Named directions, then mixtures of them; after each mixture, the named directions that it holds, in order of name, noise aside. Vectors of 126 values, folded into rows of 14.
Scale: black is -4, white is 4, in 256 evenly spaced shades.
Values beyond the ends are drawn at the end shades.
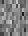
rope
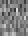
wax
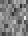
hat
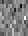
hat, wax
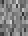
rope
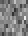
hat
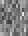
rope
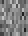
rope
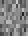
rope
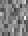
hat, rope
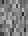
rope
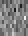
hat, wax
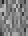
rope, wax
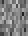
rope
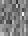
rope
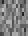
rope, wax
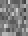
hat, wax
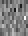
hat, wax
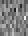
hat, wax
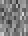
rope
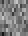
hat, rope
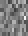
hat, rope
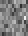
hat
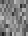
hat, rope
